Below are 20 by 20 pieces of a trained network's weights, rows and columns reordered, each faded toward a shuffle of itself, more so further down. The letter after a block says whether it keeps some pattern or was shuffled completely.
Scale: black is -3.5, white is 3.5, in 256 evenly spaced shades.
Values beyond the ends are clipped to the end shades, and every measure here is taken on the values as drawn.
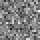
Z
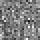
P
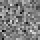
Z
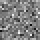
Z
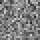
Z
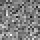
Z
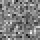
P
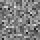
Z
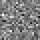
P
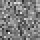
Z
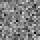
P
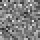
Z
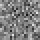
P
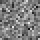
Z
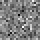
Z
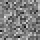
Z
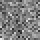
Z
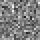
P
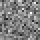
Z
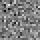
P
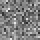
Z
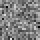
P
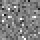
Z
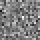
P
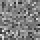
Z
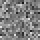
P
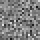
P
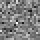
Z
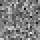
Z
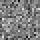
P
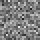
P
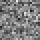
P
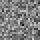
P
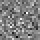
Z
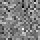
P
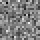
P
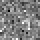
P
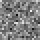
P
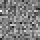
P
